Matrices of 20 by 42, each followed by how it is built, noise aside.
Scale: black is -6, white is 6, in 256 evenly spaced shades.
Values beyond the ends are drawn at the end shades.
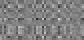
low rank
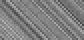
Toeplitz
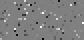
sparse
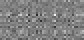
low rank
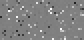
sparse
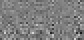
low rank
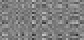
low rank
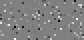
sparse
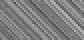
Toeplitz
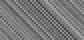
Toeplitz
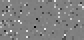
sparse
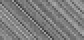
Toeplitz
